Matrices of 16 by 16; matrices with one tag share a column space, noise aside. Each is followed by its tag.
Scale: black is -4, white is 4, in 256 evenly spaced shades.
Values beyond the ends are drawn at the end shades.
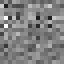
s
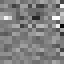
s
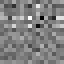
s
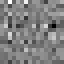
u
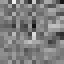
u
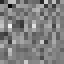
u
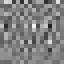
u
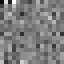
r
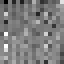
r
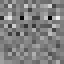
s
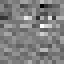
s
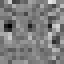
u
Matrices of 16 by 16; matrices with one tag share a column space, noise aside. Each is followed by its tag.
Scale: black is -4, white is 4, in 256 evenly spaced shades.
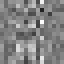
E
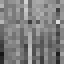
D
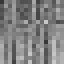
D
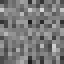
E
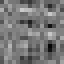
E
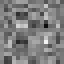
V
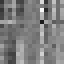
D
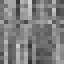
D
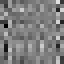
E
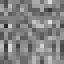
E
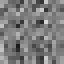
E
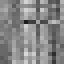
D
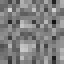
E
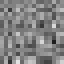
V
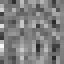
E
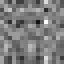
E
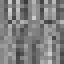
D
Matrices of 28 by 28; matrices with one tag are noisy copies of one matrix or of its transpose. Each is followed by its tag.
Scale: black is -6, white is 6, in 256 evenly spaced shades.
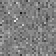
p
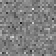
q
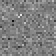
p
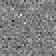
p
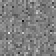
q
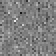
p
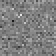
p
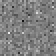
q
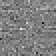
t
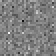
q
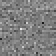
t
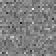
q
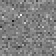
p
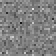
q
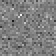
p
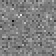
p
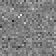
p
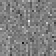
t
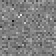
p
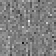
t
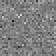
p
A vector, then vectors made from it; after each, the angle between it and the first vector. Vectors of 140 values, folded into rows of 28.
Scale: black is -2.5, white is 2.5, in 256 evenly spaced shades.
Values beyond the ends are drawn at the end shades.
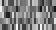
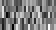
partly aligned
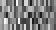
orthogonal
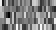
nearly parallel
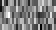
nearly opposite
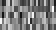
orthogonal
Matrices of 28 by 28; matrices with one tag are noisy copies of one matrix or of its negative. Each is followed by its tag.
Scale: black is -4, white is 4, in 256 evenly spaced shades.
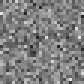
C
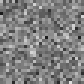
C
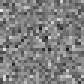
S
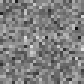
C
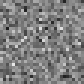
S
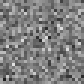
S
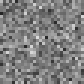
C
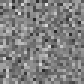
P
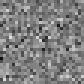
S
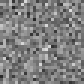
P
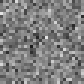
C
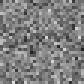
C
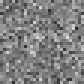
C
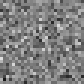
S
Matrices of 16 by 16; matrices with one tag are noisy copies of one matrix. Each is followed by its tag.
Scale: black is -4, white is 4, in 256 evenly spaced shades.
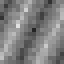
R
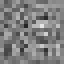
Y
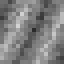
R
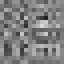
Y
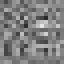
Y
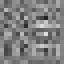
Y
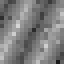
R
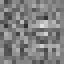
Y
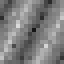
R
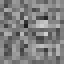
Y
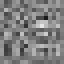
Y
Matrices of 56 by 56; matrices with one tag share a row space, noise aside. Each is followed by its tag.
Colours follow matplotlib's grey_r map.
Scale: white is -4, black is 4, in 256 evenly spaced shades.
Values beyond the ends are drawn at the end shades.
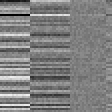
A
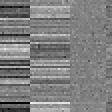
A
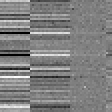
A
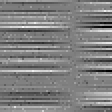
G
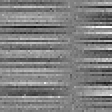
G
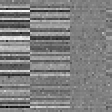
A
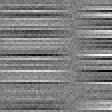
G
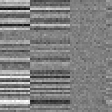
A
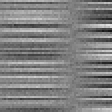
G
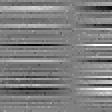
G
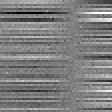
G
